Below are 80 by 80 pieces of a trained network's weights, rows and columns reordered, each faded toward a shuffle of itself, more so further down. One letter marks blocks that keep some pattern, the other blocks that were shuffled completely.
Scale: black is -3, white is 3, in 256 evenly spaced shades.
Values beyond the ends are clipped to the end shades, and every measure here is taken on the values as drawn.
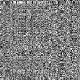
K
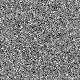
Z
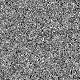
Z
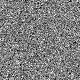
Z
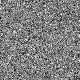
Z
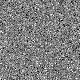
Z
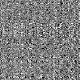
K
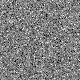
Z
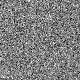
Z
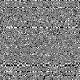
K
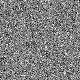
Z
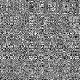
K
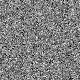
Z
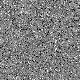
Z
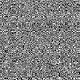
K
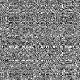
K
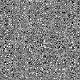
K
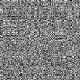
K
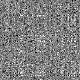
K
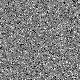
Z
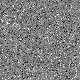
Z
